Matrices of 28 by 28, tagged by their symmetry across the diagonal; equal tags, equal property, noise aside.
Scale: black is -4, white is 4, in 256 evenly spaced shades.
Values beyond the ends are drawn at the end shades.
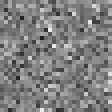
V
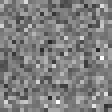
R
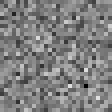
R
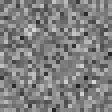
R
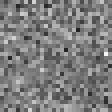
V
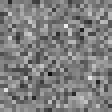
V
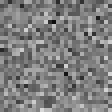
V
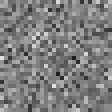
R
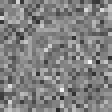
R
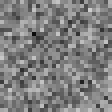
R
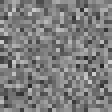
V
